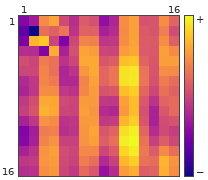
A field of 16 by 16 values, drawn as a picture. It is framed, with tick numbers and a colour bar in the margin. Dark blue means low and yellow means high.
Stripes running up and down repeat 4 times from left to right. The histogram is bell-shaped. In the top left lies a patch that is rougher than the rest. The top left is the ninth with the lowest average. Values change most from cell to cell in the top left.
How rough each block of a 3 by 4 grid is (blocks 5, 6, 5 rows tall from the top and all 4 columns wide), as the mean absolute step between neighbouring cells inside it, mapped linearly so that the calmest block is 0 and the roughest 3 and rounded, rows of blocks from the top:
3100
0000
0010
